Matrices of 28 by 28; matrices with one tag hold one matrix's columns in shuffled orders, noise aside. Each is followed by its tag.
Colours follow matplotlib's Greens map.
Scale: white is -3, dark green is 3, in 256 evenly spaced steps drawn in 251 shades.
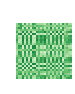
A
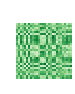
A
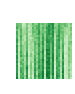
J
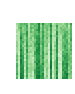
J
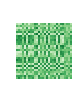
A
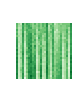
J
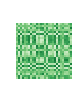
A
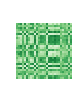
A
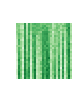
J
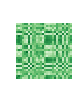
A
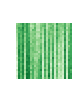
J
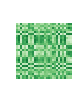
A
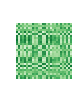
A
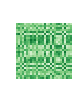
A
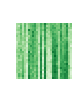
J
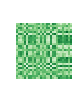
A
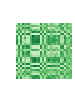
A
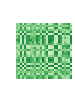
A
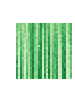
J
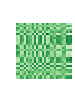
A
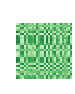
A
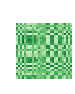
A
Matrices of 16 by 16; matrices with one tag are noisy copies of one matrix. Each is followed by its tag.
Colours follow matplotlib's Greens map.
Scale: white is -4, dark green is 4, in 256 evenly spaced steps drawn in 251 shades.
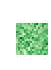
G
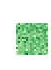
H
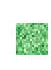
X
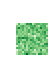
H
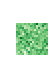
G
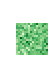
G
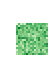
H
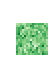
X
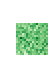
G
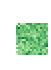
H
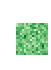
X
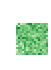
H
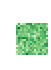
H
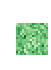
X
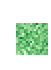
G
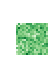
H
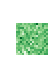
G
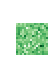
X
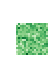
H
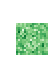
X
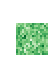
X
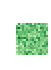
H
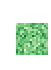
X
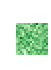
G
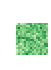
H
